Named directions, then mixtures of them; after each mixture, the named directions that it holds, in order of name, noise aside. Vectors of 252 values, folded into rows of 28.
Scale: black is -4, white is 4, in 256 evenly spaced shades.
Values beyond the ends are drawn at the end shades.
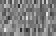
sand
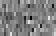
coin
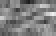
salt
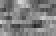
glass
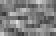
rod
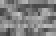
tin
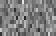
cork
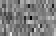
coin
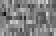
coin, rod, sand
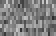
cork, glass, sand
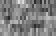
glass, sand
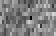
coin, salt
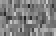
coin, rod, sand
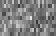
coin, rod, sand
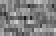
coin, rod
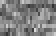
coin, tin
